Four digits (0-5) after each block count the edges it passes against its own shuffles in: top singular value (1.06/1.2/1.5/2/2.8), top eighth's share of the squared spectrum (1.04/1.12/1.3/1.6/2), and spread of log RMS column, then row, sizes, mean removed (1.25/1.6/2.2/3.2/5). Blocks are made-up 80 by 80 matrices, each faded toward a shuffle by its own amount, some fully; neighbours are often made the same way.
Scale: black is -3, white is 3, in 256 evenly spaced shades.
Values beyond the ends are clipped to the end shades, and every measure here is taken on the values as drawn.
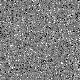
2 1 0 0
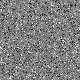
0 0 0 0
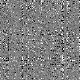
2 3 3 3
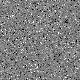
0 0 0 0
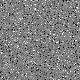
0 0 0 0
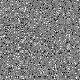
4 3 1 1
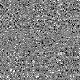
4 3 1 2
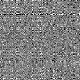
4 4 2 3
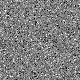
0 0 0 0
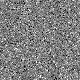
0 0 0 0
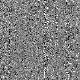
1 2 3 0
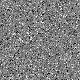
0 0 0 0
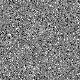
0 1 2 0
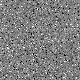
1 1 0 0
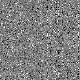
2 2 2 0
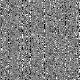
2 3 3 0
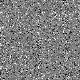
0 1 1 0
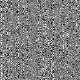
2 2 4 0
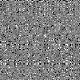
4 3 2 2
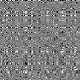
5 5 3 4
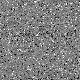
2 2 0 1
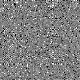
4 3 1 2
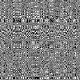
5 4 3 3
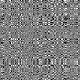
5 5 4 4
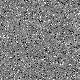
1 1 0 0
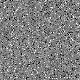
3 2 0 0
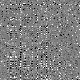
4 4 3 2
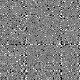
4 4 2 2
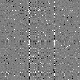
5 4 2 1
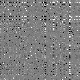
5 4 2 2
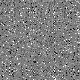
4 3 1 1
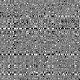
5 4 2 3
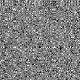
4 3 1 2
